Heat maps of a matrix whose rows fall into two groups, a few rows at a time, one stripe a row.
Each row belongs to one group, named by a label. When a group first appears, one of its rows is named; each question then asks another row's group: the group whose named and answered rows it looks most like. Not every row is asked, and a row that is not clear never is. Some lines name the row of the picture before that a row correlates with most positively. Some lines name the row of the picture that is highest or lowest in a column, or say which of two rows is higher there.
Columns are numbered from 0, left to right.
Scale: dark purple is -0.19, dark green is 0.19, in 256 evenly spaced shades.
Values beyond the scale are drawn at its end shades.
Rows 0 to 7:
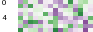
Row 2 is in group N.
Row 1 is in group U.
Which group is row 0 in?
N
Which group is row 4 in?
U
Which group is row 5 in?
U
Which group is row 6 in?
N
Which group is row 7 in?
U
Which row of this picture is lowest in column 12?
4
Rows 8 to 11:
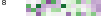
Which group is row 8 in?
N
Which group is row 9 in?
U
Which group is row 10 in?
N
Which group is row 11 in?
N
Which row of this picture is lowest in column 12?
9
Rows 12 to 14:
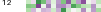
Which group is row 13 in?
N
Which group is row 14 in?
U
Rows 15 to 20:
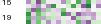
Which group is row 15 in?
N
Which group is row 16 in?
N
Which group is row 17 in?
U
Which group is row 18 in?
U
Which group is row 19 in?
U
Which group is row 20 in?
U
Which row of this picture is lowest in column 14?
16
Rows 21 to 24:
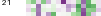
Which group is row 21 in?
N
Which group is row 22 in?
N
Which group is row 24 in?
N
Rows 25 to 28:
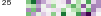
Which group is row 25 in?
N
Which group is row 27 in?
N
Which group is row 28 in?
U
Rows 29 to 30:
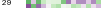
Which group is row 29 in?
U
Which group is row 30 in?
N
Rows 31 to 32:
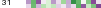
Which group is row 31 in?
N
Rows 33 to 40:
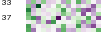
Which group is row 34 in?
U
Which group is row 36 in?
U
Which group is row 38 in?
N
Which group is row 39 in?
U
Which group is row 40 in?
U
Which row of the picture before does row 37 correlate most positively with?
32
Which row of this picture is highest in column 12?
37
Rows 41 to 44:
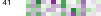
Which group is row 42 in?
U
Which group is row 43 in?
N
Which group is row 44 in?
U
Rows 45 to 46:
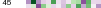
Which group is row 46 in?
N
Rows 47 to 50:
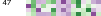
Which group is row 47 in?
N
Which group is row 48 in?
N
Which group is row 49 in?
N
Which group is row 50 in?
N
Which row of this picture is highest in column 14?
50
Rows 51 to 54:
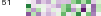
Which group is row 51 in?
N
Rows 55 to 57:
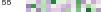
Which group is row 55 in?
N
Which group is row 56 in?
N
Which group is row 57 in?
N
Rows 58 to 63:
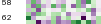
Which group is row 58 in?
N
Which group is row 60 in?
N
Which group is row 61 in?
U
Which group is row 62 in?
U
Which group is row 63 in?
N
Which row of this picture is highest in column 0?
62
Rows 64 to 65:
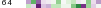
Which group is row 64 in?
N
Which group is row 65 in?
N
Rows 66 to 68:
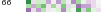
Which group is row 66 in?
U
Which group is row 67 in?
U
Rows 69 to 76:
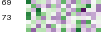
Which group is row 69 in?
U
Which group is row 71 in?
U
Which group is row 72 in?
U
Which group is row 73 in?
U
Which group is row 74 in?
N
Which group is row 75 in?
N
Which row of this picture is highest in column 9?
72
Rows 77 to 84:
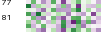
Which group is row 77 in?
N
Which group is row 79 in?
N
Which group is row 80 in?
U
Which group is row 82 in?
U
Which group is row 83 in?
U
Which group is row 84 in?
N
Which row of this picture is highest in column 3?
83
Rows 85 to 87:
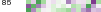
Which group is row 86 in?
N
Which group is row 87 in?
U
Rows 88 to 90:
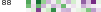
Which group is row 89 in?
U
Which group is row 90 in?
N
